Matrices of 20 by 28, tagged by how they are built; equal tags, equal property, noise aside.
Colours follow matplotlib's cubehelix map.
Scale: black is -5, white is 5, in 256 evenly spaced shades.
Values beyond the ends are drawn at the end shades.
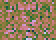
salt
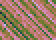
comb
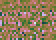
salt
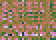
salt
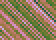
comb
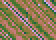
comb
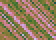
comb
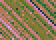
comb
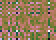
salt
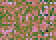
salt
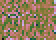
salt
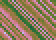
comb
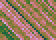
comb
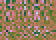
salt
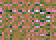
salt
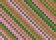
comb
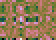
salt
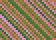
comb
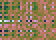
salt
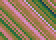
comb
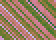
comb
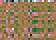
salt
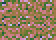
salt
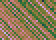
comb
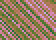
comb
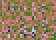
salt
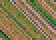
comb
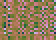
salt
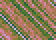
comb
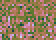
salt
